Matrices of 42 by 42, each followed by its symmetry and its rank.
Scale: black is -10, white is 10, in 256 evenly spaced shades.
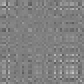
symmetric, rank three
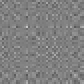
symmetric, rank three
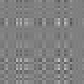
neither, rank one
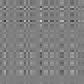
neither, rank one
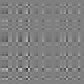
neither, rank one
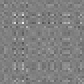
symmetric, rank three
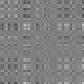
symmetric, rank two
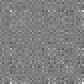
symmetric, rank three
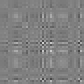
symmetric, rank two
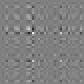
symmetric, rank two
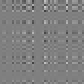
neither, rank one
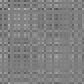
symmetric, rank two
